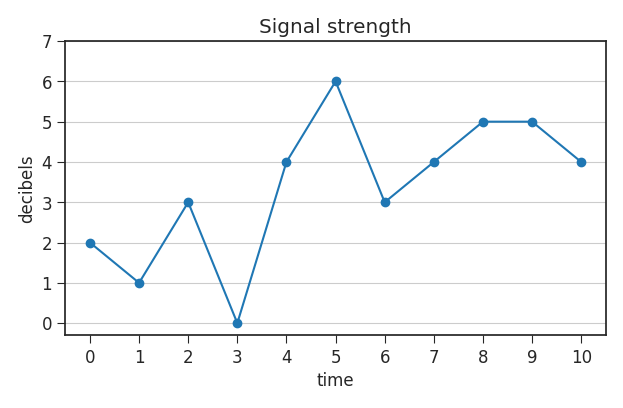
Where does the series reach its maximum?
5
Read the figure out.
Title: Signal strength
x-axis: time, ticks 0 1 2 3 4 5 6 7 8 9 10
y-axis: decibels, ticks 0 1 2 3 4 5 6 7
Values:
2 1 3 0 4 6 3 4 5 5 4
